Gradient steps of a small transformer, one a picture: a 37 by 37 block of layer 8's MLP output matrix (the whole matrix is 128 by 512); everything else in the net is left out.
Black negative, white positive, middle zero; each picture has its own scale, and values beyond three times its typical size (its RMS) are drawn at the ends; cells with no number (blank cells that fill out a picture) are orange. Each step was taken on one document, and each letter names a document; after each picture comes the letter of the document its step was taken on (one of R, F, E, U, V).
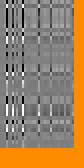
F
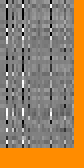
F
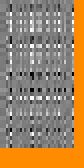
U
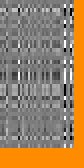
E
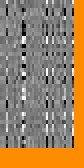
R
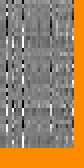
F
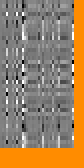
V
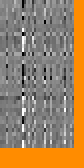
R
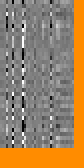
F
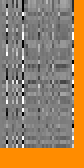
V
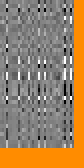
E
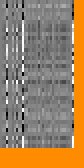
V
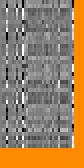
V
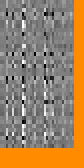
R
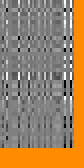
E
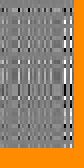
E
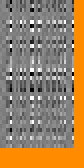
U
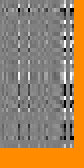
E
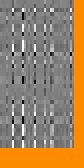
R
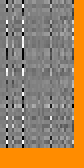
F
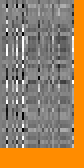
V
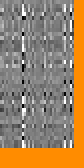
R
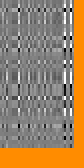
E
